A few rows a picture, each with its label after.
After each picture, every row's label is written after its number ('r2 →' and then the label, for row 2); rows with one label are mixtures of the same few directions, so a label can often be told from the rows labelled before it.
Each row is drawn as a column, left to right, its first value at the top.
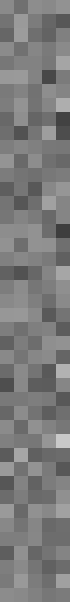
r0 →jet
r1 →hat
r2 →jet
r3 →hat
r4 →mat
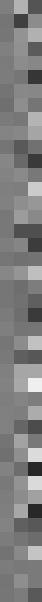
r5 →hat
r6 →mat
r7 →jet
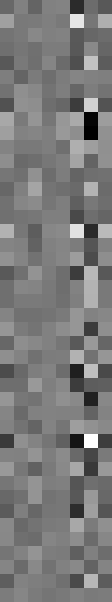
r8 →mat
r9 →hat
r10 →jet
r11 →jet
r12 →mat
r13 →mat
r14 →mat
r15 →mat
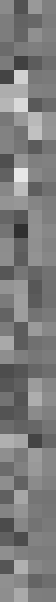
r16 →hat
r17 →jet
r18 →mat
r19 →mat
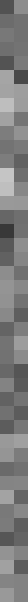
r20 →jet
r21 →hat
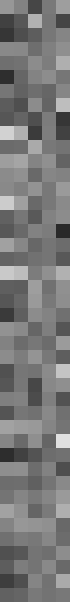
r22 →hat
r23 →hat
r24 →mat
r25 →hat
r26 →mat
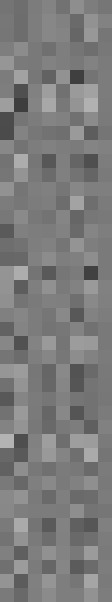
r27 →mat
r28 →hat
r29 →hat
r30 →hat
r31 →hat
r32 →hat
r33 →hat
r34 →mat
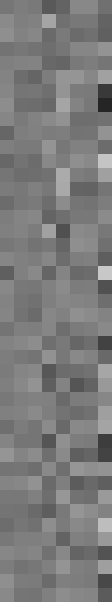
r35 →hat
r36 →jet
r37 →jet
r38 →mat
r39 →jet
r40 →jet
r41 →jet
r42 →hat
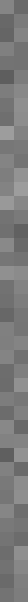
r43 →hat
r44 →jet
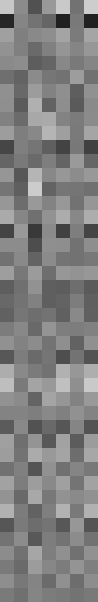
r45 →mat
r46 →jet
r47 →jet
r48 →mat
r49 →mat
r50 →hat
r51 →mat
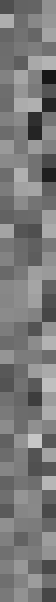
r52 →mat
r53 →jet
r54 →mat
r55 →jet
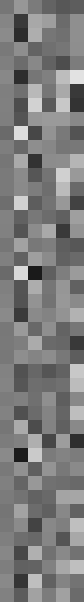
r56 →hat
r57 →hat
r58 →hat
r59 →mat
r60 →jet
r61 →hat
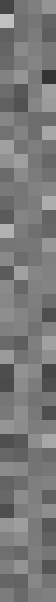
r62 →mat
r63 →hat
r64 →mat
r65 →hat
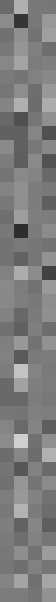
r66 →mat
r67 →mat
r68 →hat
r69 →hat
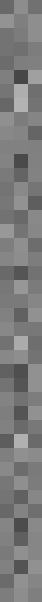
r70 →mat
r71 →hat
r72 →hat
